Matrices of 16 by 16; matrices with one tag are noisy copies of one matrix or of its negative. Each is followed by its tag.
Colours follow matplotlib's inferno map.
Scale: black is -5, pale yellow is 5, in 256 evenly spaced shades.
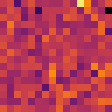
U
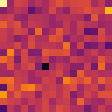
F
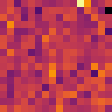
U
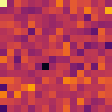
F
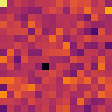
F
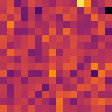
U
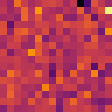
U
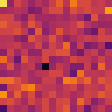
F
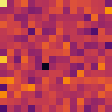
F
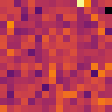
U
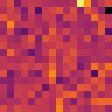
U
